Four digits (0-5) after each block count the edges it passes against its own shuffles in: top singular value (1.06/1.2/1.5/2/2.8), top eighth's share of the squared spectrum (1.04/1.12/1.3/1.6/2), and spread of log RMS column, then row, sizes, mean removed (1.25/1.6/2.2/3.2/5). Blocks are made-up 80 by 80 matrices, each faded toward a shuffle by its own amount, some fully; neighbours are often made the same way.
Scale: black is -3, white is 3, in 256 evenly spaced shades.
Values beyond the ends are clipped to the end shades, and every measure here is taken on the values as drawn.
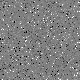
0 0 0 0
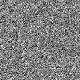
3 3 1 1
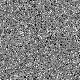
1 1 0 0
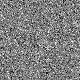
0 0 0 0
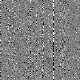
3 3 3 0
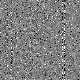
2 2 2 0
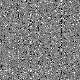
2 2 2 0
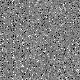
1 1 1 0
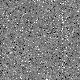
1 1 0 0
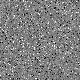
0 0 0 0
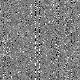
2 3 3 0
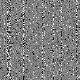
2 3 3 0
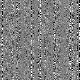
2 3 4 0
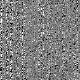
2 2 4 0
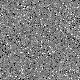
0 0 0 0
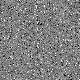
0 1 0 0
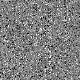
1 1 2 0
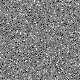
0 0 0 0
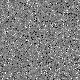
0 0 0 0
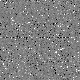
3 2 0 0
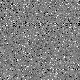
3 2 0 1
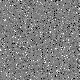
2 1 0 0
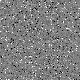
2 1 0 0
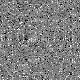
3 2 1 1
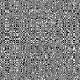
5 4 3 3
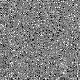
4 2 1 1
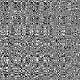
5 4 3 3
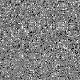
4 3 1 1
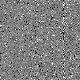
3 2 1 0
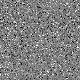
3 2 0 1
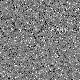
2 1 0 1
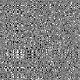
4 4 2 3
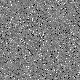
0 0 0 0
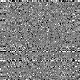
4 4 2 3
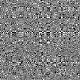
4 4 2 3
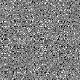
4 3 1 2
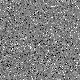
2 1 0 0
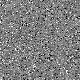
3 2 0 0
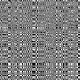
5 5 4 4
